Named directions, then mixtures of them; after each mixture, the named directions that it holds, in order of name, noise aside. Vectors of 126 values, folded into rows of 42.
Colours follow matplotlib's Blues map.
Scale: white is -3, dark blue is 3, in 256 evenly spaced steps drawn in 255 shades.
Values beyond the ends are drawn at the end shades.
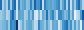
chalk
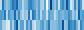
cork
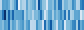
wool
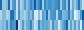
chalk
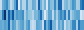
wool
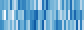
chalk, wool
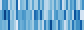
chalk, wool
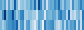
chalk, wool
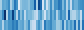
chalk, wool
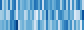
chalk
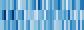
chalk, wool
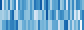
chalk, cork
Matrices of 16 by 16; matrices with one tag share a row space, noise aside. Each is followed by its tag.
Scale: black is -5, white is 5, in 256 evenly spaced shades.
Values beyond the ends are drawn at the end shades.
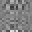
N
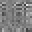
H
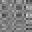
H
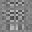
N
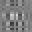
N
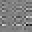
H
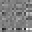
H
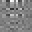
N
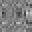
H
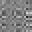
H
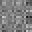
H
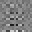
N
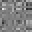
H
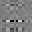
N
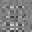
N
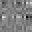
H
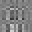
N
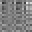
H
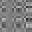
H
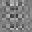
N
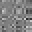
H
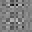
N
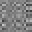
H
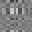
N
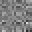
H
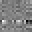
H
